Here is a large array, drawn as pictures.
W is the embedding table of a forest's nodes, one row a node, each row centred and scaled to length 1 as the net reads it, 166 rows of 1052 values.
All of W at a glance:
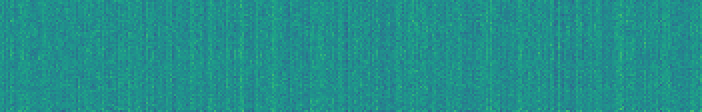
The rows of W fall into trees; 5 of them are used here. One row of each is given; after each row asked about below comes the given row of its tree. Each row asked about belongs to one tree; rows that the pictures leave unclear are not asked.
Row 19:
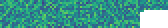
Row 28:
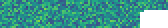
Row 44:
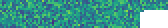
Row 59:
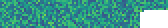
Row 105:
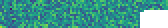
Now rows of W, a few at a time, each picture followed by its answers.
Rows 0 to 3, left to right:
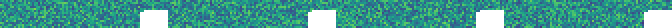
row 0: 19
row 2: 59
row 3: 44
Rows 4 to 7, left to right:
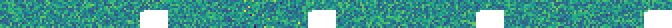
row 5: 28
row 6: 19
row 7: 28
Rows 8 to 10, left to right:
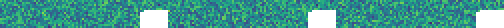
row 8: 59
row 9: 44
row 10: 19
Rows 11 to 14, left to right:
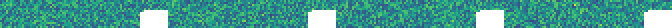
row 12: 28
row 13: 44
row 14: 44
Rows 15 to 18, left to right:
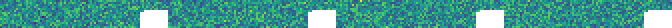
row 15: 44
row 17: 28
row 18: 28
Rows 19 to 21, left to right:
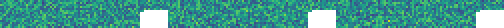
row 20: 44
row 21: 19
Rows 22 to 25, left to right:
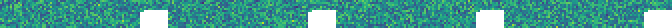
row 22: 105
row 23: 105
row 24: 44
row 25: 19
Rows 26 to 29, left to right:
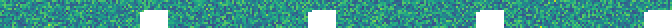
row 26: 28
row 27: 44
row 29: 59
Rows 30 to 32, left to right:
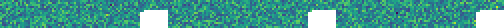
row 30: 19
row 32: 19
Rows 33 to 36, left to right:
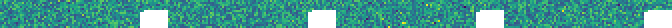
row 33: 105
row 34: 44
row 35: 59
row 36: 105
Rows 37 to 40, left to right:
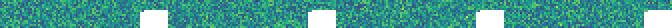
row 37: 59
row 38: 105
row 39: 44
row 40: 44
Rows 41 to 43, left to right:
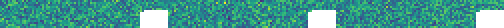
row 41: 59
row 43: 105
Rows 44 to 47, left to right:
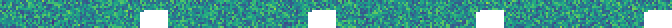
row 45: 59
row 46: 59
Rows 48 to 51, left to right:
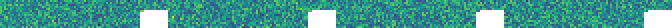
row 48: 28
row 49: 44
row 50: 44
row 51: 19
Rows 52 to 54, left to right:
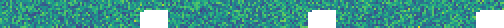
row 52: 44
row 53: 44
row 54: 44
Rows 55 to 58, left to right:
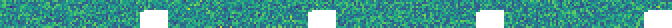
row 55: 28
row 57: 19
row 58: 44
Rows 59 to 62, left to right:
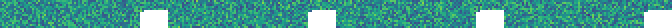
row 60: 19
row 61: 59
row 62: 19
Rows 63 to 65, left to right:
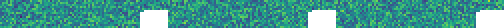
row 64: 44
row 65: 105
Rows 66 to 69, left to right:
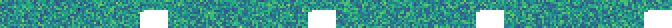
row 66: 105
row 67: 59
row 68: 19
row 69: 44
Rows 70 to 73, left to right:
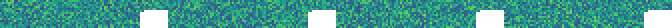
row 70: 19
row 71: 44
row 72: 44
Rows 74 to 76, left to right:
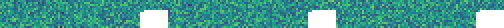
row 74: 19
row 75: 19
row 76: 19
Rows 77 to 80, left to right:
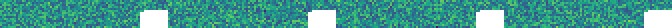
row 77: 28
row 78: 19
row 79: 59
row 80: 19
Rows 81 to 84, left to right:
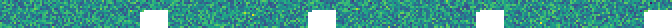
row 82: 28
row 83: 19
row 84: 28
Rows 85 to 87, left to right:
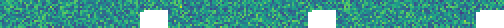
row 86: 19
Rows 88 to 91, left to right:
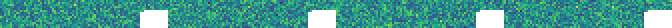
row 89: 28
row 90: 28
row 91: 105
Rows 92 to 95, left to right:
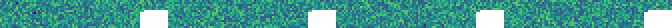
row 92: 44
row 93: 28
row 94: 44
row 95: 59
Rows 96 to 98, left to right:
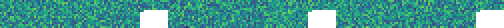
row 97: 44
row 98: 28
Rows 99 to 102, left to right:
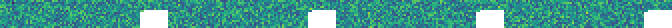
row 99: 28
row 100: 44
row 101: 105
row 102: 19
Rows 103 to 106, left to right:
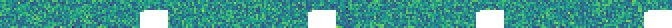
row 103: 28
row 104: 19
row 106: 59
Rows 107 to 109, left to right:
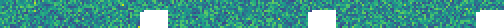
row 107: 44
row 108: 59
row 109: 19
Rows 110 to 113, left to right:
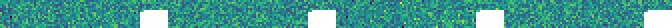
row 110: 105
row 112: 105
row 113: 19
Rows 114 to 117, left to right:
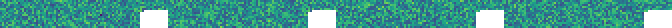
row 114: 59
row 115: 59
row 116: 44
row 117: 105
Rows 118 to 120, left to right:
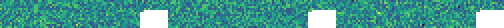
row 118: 19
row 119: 19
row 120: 44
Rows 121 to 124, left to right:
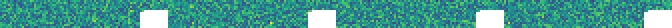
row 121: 19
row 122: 28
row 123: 19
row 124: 105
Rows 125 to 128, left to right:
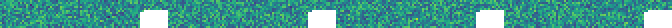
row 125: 19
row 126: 44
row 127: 105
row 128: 44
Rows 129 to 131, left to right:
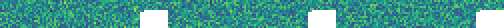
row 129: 44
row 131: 19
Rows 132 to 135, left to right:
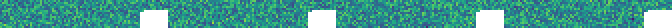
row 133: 59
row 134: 44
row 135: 59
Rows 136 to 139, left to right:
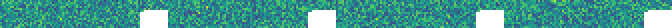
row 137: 44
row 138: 19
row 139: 44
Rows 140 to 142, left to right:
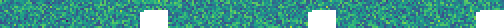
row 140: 105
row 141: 19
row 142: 59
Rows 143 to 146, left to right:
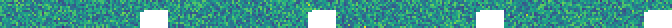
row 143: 28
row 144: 44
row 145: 105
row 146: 19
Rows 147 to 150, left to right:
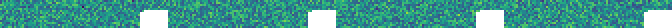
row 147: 19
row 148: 44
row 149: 28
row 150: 19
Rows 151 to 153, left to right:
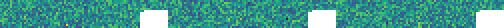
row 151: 44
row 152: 19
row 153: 28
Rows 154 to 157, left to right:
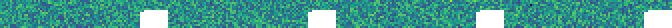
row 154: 44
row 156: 105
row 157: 44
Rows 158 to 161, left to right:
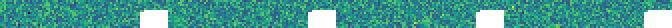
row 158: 28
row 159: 59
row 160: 19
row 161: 28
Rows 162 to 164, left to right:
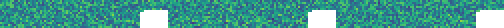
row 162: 19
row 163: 19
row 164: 19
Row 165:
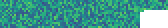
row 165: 44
